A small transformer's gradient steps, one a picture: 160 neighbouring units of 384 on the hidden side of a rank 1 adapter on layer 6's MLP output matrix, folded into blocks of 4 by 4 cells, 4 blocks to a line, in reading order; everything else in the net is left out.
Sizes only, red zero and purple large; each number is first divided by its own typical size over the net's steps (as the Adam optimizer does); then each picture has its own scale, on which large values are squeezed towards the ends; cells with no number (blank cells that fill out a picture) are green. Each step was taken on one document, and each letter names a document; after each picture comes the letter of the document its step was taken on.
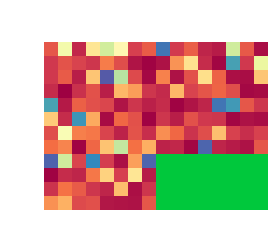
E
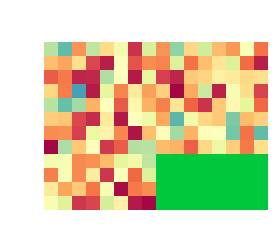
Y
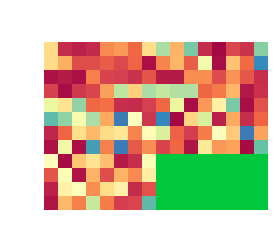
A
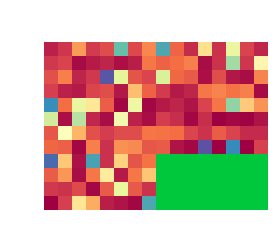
E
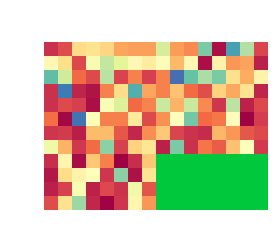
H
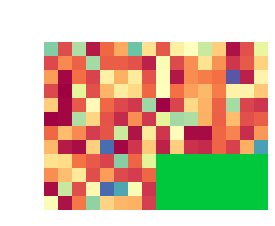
A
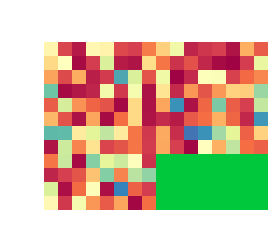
Y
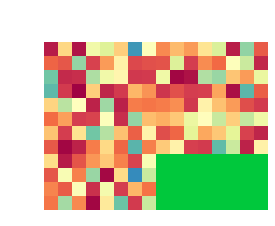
Y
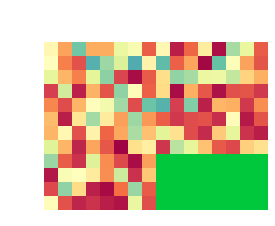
H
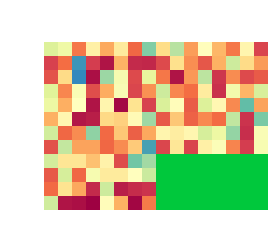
Y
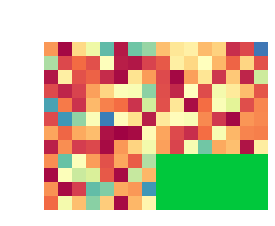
A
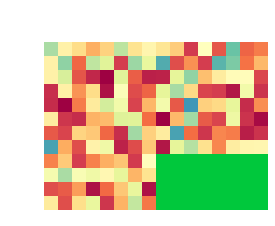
H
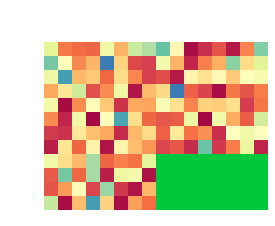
A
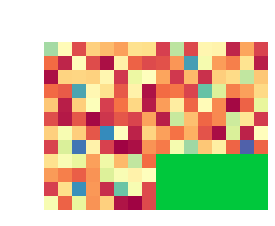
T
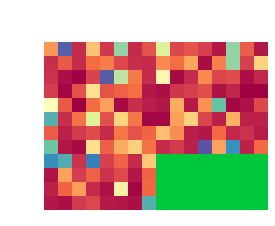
E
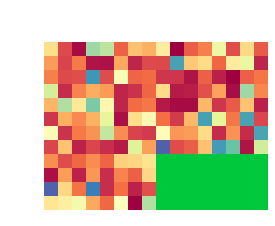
Y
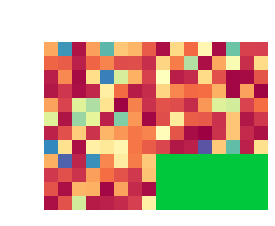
E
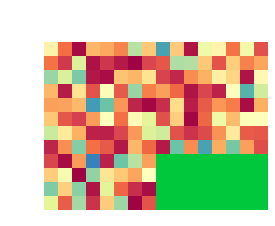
Y
